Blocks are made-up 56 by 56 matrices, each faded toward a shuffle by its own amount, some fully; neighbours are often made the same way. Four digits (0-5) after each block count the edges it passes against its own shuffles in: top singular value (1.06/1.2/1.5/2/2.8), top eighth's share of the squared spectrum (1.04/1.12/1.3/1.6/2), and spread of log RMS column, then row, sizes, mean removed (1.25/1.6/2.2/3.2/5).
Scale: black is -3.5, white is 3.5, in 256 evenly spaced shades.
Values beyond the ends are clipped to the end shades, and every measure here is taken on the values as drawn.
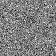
0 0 0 0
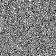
0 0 0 0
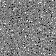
0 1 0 0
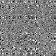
4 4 2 2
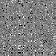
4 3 2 2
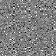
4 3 2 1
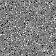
2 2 0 0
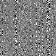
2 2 3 0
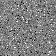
0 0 0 0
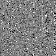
1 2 2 0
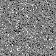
0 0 1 0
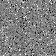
0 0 0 0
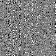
1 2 3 0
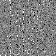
2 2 2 0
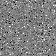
0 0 0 0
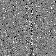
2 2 2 0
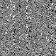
1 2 3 0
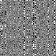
4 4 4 1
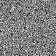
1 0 0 0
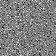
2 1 0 0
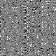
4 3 2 1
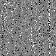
2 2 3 0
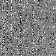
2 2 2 0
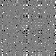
4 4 2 2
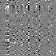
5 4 3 2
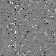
3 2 1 0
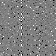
4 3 2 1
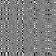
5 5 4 3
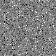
1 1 2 0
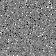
0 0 0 0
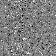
1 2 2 0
